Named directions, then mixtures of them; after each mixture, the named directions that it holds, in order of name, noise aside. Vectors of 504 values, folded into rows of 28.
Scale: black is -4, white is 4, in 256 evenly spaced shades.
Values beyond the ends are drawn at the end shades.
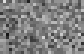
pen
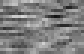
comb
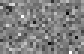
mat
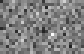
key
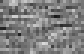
comb, key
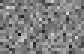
key, mat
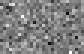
mat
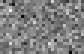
mat, pen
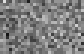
pen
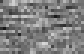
comb, key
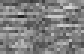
comb, key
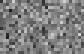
key, pen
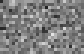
comb, key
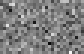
key, mat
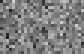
key, pen
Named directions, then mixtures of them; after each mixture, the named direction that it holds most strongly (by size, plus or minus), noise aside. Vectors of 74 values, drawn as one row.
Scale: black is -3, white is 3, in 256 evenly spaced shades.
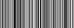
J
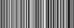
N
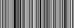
J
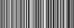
N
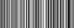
N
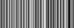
N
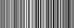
N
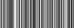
J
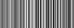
N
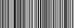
J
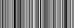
J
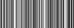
J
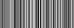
J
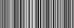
J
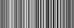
N
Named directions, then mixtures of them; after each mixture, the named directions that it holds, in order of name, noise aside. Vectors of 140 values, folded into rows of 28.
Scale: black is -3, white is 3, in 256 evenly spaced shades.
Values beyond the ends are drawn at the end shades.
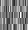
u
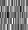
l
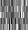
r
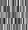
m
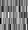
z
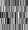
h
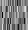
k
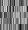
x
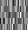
m, u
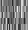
k, r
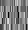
h, k, z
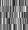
u, x, z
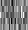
r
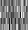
r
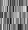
k, x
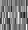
h, z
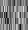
h, x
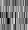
h, u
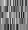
k, l, r
